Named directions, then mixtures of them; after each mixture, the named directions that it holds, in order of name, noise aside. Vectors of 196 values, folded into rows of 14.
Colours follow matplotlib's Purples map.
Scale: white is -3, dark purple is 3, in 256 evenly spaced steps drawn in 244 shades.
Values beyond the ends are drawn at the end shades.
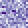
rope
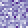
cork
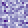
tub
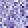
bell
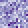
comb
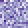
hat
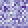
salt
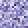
bell, salt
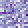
comb, rope, tub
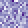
bell, cork, salt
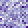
bell, salt, tub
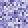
comb, salt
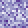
rope, tub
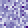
bell, salt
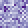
salt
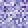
salt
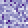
hat, rope, tub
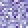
cork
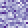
cork, rope, tub
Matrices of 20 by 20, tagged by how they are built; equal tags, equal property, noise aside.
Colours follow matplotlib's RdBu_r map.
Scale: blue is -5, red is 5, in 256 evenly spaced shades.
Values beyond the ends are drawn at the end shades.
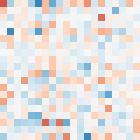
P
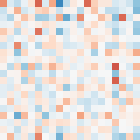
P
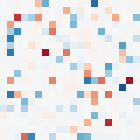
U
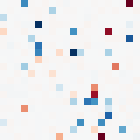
U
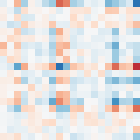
P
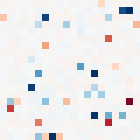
U
